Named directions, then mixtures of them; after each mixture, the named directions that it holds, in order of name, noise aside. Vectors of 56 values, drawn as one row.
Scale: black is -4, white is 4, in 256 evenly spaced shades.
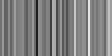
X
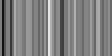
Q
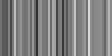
Q, X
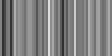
Q, X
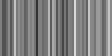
Q, X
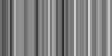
Q, X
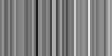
X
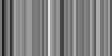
Q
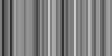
Q, X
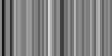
Q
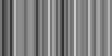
Q, X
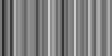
Q, X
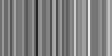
X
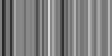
Q, X
